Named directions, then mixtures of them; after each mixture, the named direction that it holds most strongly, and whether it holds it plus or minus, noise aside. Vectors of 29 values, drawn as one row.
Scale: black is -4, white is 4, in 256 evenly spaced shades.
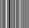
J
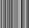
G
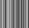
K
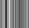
J, minus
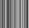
K, minus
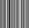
J, plus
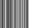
K, minus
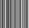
K, minus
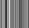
J, minus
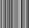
G, plus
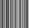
K, minus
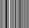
J, minus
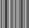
J, minus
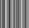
J, plus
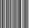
G, minus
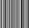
G, plus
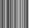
K, minus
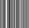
J, plus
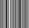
J, minus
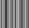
J, minus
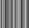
G, plus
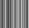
K, minus
